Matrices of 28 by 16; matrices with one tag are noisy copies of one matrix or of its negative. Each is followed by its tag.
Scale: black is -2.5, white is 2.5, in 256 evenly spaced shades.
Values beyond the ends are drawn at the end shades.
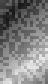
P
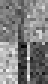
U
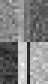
U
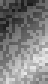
P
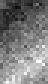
P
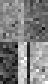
U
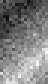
P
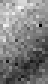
P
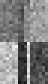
U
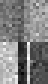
U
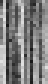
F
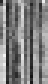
F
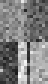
U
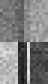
U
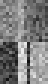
U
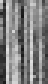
F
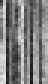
F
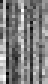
F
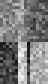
U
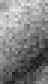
P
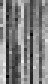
F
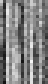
F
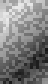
P
